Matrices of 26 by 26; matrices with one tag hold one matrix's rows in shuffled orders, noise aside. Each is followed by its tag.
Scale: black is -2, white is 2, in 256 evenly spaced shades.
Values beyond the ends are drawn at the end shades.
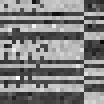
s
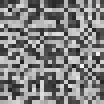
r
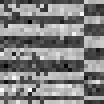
s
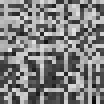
r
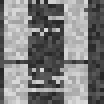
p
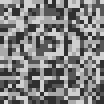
r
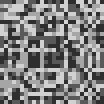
r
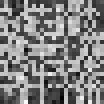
r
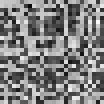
r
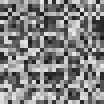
r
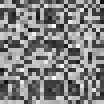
r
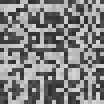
r
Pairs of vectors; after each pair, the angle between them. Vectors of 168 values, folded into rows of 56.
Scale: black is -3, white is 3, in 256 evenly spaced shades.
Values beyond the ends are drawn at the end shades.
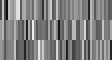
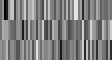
partly aligned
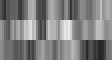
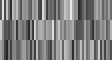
orthogonal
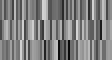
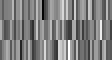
nearly opposite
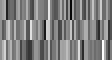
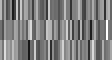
partly aligned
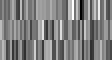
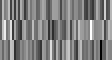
orthogonal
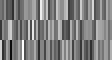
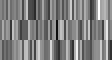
orthogonal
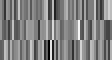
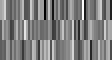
partly opposed
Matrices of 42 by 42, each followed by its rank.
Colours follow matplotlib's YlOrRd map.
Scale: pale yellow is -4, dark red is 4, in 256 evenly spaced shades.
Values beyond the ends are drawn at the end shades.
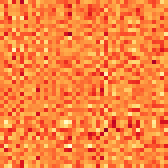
five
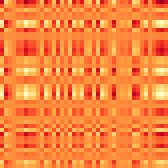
one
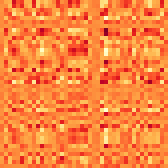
three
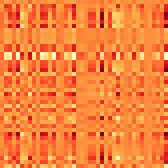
two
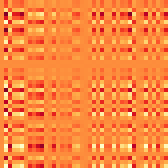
one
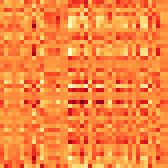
three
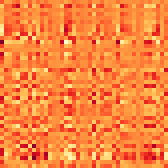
three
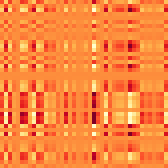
one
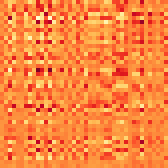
three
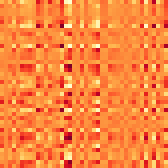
two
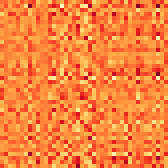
five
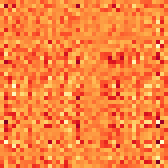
five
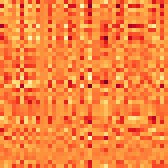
three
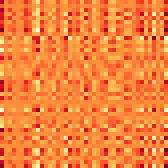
two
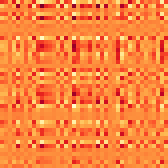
two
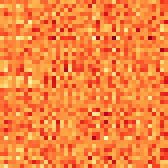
five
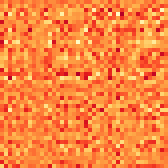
five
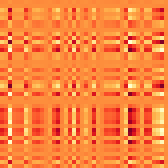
one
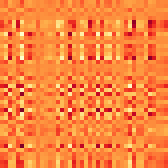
two
